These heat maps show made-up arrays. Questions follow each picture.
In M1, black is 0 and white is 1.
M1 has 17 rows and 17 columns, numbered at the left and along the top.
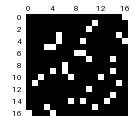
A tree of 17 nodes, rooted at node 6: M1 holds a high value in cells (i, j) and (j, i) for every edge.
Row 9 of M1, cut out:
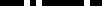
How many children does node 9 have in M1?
2
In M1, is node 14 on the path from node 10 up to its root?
yes
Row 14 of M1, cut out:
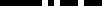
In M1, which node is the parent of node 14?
9
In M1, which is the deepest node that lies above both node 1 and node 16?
4
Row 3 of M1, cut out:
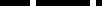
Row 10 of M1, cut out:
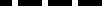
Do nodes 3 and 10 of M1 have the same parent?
no
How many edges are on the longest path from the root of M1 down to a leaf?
7
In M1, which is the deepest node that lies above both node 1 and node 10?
9
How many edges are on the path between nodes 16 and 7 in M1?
4
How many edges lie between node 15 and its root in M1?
5
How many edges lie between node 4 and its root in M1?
2
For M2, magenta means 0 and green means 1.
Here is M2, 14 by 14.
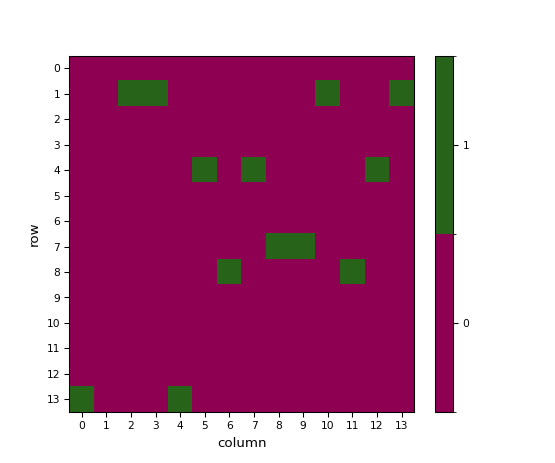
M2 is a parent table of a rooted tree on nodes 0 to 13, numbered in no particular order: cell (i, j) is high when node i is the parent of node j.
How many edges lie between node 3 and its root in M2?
1
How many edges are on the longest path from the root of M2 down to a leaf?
5
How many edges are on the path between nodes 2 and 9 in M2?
5
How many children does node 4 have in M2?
3
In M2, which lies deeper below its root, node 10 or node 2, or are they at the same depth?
the same depth
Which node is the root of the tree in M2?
1
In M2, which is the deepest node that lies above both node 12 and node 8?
4
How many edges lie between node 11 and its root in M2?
5
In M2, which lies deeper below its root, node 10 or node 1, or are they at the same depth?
node 10
